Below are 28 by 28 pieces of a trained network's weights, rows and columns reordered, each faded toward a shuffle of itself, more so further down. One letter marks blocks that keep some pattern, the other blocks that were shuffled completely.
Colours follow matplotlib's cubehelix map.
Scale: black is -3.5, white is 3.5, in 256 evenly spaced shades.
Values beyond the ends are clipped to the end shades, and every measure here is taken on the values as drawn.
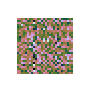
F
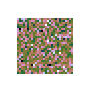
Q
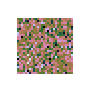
Q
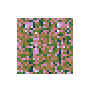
F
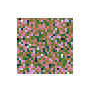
Q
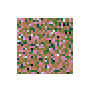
Q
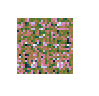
F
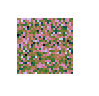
Q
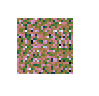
F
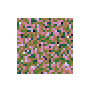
Q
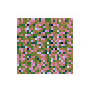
F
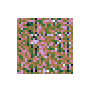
F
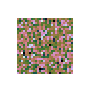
Q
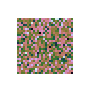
Q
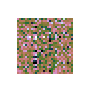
F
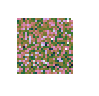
Q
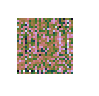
F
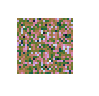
Q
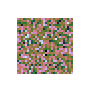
Q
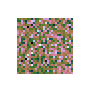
F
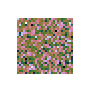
F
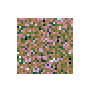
Q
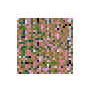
F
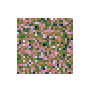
Q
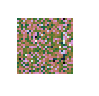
F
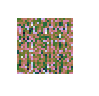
F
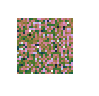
Q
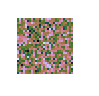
F
